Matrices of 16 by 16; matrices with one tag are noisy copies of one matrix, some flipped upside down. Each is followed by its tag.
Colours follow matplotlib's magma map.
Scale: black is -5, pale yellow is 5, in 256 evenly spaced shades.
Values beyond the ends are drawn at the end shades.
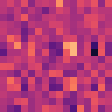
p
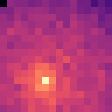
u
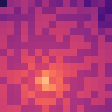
u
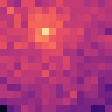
u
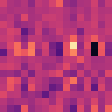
p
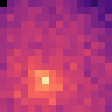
u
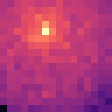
u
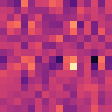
p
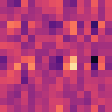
p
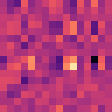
p
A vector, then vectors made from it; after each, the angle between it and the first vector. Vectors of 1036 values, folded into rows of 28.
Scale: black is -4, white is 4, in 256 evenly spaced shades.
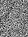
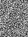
nearly opposite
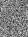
orthogonal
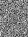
partly opposed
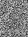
nearly opposite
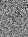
orthogonal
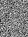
nearly parallel
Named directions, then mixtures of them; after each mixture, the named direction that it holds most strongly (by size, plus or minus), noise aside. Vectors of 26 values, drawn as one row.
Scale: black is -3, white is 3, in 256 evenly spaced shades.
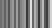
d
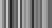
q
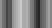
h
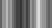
h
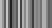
q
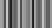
q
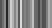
q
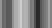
h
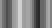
h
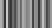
q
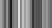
q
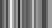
q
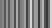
d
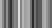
q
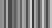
d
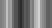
h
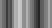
h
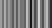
d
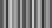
q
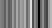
d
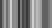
q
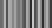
d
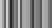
q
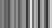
d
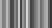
q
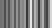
d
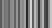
d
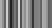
q
